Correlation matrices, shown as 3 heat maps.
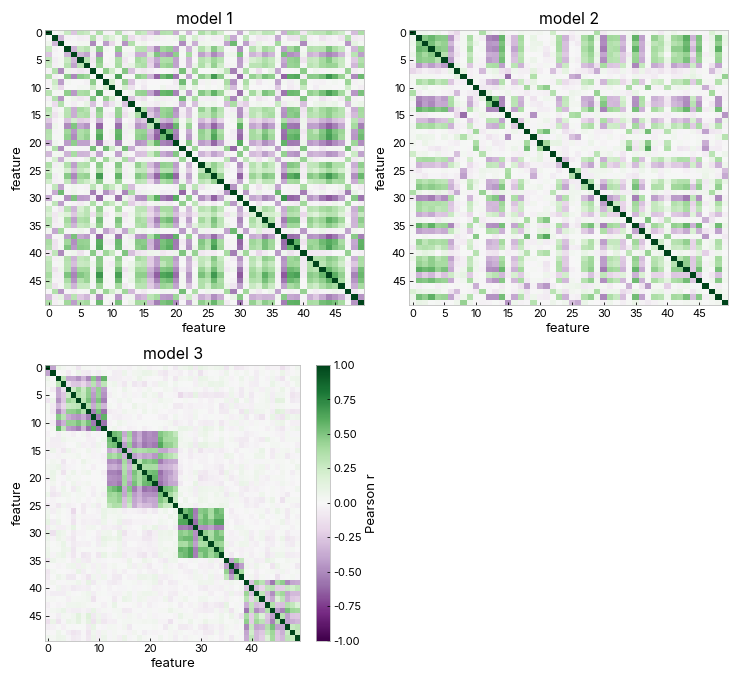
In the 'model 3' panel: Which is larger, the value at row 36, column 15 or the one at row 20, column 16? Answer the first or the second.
the first
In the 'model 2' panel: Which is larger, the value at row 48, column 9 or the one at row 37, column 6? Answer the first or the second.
the first
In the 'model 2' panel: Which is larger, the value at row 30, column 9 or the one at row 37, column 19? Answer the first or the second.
the second
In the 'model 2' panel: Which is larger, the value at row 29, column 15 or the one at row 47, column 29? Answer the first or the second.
the second
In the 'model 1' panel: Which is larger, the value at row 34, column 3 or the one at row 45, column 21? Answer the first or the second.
the first
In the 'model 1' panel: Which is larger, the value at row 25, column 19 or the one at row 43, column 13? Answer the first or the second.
the first
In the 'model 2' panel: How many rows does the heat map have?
50
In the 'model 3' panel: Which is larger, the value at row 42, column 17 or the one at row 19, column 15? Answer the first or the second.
the second
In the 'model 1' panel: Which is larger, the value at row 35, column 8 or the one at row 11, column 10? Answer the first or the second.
the first
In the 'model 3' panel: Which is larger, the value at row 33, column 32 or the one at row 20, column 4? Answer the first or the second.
the first
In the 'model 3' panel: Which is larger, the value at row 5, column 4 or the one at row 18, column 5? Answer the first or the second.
the first
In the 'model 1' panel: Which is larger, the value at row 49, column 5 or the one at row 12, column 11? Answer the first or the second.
the first
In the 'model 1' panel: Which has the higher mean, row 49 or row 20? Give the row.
49
